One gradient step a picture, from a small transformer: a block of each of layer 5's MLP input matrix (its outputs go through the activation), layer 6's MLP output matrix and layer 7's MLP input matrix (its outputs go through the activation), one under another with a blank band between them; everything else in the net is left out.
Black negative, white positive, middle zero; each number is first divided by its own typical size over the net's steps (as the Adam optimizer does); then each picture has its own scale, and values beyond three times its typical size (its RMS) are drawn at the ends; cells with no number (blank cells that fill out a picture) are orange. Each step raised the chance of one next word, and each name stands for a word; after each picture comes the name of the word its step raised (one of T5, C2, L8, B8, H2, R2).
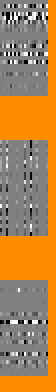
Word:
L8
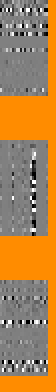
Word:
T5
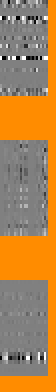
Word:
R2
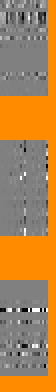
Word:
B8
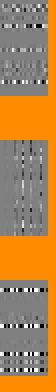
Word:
L8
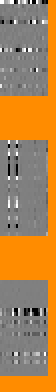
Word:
R2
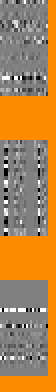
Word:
T5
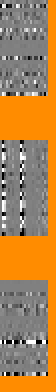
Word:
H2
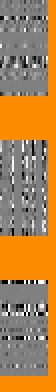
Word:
L8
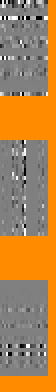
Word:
R2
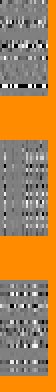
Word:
H2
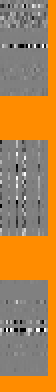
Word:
B8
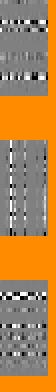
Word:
H2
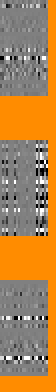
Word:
T5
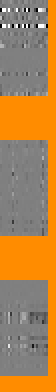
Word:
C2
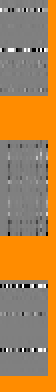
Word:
C2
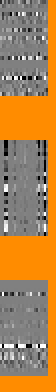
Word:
L8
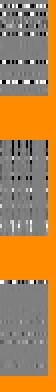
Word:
L8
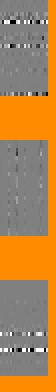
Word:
B8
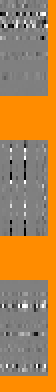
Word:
C2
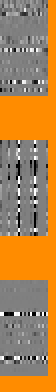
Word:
T5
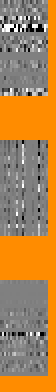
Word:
L8
